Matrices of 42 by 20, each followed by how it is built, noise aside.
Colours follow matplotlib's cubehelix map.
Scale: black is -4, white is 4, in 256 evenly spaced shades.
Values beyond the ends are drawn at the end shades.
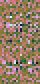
low rank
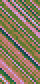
Toeplitz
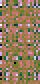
low rank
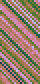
Toeplitz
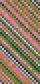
Toeplitz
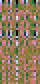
low rank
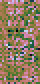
low rank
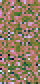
low rank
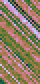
Toeplitz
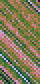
Toeplitz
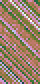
Toeplitz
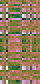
low rank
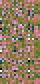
low rank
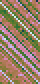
Toeplitz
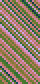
Toeplitz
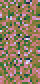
low rank
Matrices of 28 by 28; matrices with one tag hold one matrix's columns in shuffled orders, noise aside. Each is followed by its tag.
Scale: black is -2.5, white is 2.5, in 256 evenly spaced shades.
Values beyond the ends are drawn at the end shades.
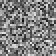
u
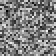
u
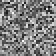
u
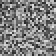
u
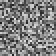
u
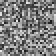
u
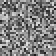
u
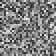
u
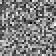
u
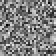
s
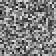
u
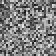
u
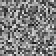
s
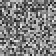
u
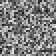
s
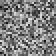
u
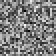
s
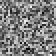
s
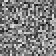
u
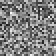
u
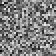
u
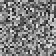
u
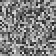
s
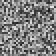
s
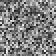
s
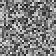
u
